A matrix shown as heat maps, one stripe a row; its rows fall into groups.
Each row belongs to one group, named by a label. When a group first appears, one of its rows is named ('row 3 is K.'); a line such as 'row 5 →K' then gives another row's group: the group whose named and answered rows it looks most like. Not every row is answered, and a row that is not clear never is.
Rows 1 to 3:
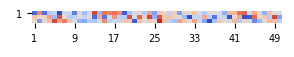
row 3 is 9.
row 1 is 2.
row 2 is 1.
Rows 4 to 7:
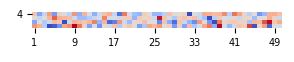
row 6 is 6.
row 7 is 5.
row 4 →1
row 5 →9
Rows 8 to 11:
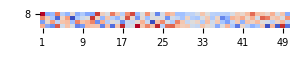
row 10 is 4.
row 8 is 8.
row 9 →6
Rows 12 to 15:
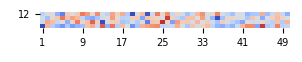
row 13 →9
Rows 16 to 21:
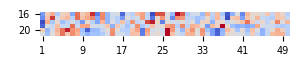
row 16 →4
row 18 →2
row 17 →4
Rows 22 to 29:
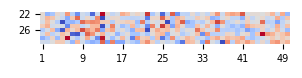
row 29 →6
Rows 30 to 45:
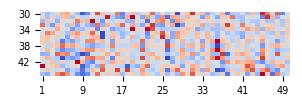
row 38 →9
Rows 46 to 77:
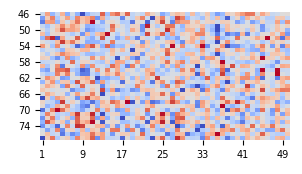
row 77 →4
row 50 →9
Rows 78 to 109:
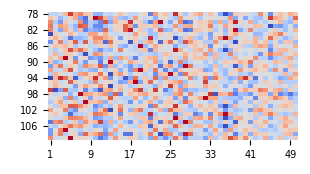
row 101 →9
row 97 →8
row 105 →4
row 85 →4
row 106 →9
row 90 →8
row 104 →9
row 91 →4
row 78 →9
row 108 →4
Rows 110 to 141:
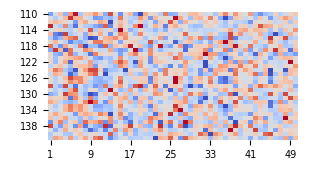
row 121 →9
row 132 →5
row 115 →1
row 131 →1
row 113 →8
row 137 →4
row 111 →9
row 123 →1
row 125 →5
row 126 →9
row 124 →5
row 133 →9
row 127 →9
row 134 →9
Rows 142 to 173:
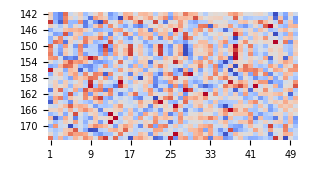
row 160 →1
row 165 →9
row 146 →9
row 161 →4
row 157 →4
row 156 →6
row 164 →2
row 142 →1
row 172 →9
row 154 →9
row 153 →5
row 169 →8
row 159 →1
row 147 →1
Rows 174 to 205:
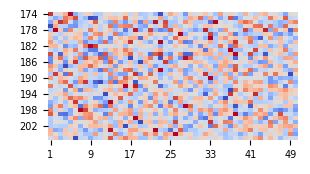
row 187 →5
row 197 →4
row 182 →5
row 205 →2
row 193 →6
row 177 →2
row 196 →8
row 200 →6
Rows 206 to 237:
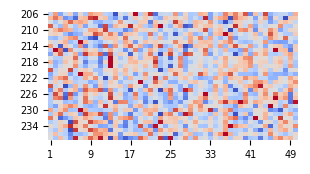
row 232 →5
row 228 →1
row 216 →4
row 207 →5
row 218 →8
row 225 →4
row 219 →8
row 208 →9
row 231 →4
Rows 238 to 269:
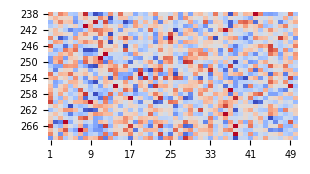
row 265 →1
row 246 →6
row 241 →6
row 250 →4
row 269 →4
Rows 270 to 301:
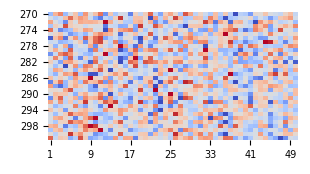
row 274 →5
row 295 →9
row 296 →5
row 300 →9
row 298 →5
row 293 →8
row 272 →5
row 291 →4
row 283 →6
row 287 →4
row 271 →9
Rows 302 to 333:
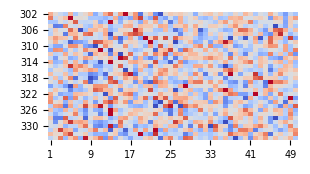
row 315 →9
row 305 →1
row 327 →8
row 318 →2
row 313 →1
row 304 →8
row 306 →6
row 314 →8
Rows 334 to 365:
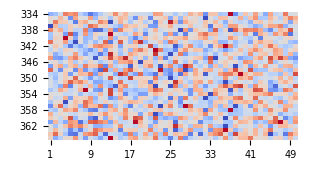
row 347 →4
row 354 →6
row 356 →6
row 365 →8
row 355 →1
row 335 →1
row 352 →1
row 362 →9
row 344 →8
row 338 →6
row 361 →6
